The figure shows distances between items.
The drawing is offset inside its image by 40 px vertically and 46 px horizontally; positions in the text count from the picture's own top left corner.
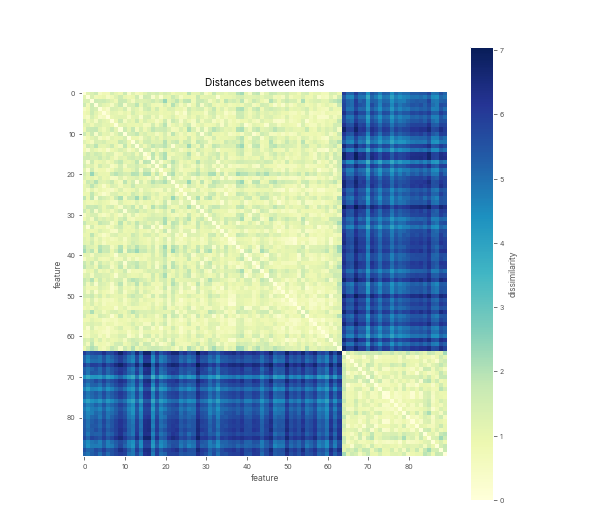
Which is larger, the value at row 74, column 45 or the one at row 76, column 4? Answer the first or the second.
the first
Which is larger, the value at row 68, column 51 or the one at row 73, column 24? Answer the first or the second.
the first
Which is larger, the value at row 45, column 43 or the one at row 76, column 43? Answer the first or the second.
the second
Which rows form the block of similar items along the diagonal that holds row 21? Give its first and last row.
0 to 63
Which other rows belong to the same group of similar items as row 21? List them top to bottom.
0, 1, 2, 3, 4, 5, 6, 7, 8, 9, 10, 11, 12, 13, 14, 15, 16, 17, 18, 19, 20, 22, 23, 24, 25, 26, 27, 28, 29, 30, 31, 32, 33, 34, 35, 36, 37, 38, 39, 40, 41, 42, 43, 44, 45, 46, 47, 48, 49, 50, 51, 52, 53, 54, 55, 56, 57, 58, 59, 60, 61, 62, 63
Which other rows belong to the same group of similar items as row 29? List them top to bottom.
0, 1, 2, 3, 4, 5, 6, 7, 8, 9, 10, 11, 12, 13, 14, 15, 16, 17, 18, 19, 20, 21, 22, 23, 24, 25, 26, 27, 28, 30, 31, 32, 33, 34, 35, 36, 37, 38, 39, 40, 41, 42, 43, 44, 45, 46, 47, 48, 49, 50, 51, 52, 53, 54, 55, 56, 57, 58, 59, 60, 61, 62, 63
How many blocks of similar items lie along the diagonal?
2
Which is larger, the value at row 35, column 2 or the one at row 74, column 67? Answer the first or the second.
the first
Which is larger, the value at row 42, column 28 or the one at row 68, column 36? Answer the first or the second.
the second
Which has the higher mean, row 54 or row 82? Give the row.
82
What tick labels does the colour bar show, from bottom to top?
0, 1, 2, 3, 4, 5, 6, 7
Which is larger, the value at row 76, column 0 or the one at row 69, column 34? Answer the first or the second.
the second
